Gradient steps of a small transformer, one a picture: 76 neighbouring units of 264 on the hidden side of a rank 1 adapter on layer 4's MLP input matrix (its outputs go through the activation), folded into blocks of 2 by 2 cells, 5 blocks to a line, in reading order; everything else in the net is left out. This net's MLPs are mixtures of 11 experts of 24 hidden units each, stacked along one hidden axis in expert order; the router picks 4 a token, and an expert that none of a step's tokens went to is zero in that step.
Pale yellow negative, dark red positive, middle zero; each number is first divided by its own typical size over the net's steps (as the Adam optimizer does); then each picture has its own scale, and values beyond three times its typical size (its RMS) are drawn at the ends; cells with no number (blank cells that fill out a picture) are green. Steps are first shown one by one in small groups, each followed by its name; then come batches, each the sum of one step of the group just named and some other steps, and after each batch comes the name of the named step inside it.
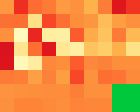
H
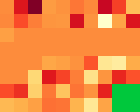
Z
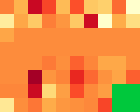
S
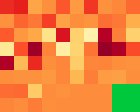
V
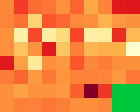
H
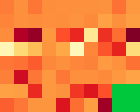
S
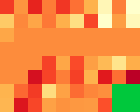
S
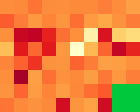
Z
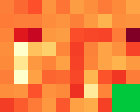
Z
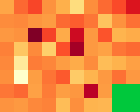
Z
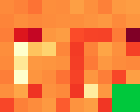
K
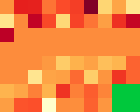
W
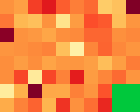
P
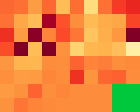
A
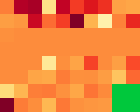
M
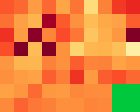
A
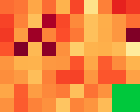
A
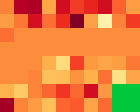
M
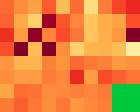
A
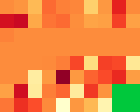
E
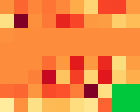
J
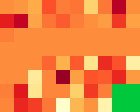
E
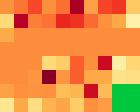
J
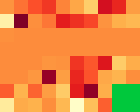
J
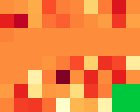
E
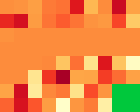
E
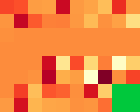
J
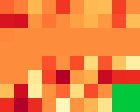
E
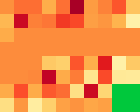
J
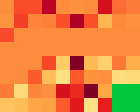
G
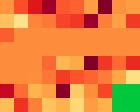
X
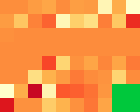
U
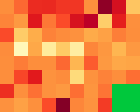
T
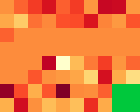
X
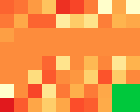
U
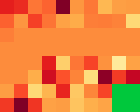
X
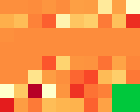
U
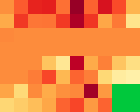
G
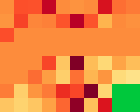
G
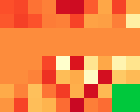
G
